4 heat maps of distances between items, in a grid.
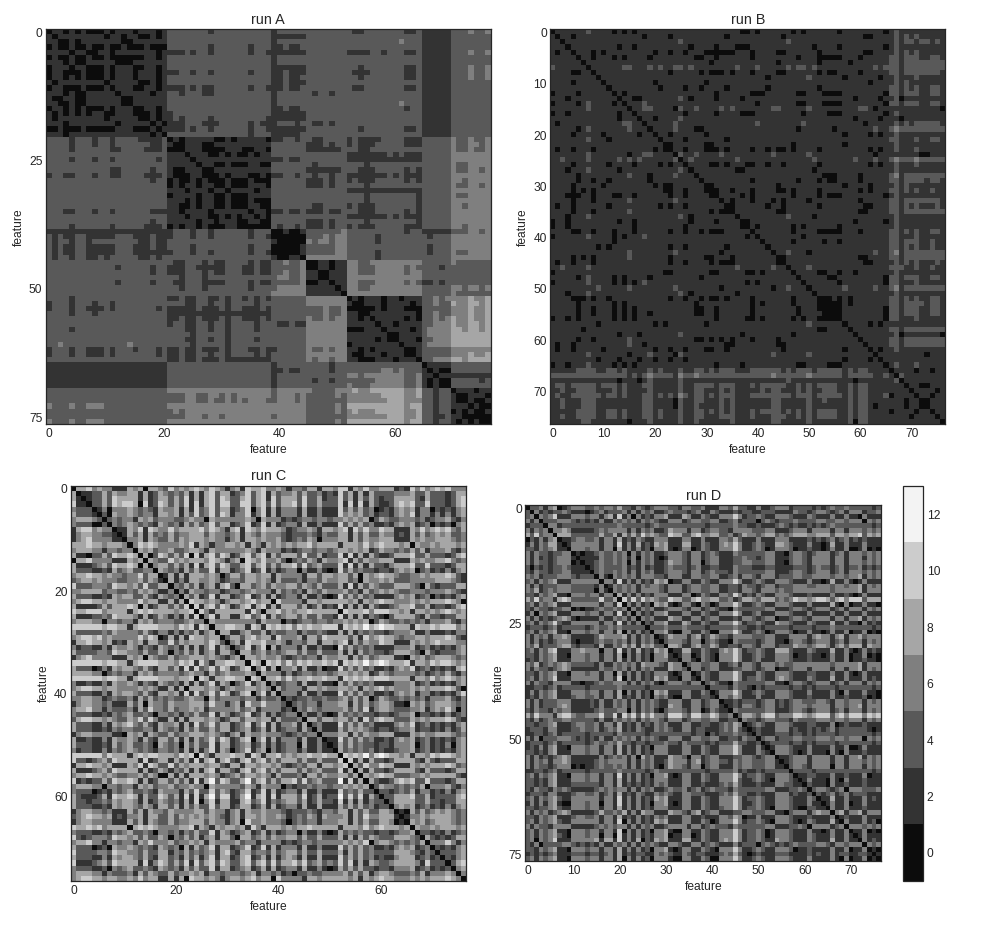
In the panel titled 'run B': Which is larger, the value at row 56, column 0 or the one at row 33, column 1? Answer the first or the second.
the second
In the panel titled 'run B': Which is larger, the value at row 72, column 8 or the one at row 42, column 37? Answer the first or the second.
the first
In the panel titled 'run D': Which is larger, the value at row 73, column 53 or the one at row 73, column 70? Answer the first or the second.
the second
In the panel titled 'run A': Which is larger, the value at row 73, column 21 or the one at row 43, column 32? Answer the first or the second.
the first
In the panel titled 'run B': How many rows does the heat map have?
77
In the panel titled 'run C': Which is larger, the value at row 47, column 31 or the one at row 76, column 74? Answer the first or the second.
the second
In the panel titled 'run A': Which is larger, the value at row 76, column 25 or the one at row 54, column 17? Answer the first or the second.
the first
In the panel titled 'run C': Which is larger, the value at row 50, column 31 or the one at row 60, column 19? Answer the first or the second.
the second
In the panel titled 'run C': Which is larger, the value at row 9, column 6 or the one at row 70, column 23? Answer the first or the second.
the first
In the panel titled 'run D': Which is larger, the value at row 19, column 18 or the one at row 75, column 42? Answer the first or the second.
the first
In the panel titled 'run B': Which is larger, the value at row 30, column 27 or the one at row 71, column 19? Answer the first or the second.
the second
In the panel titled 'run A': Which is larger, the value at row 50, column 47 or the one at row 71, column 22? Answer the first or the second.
the second
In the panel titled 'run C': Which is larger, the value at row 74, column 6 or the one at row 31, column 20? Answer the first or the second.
the second
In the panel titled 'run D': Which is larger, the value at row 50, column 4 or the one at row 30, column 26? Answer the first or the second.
the second
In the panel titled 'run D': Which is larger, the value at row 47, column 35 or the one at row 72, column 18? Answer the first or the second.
the second
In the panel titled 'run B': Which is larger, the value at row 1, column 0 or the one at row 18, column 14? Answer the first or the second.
the second
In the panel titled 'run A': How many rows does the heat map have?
77
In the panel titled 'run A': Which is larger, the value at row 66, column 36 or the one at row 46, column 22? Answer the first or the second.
the first
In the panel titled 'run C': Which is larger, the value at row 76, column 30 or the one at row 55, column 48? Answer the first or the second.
the second
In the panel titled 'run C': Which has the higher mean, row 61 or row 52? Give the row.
52
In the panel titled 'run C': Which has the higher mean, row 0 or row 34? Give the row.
34
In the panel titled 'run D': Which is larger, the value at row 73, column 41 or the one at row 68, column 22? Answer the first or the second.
the second
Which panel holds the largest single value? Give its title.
run C
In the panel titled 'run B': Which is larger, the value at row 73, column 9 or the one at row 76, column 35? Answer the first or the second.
the second
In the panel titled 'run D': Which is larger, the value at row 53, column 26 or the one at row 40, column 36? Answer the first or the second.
the first
